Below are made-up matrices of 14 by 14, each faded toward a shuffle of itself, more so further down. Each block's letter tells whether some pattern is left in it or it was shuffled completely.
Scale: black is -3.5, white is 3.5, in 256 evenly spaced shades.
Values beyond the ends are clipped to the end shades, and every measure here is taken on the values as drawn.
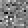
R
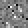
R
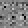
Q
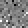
R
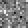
R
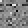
Q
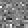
Q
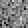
R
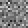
Q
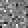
R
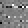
Q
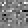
Q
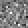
R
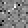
R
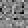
Q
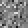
R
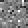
R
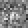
Q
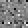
Q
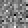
Q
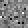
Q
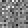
Q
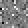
Q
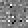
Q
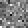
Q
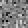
R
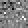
Q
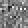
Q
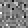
Q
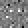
Q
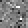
R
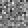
R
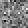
R
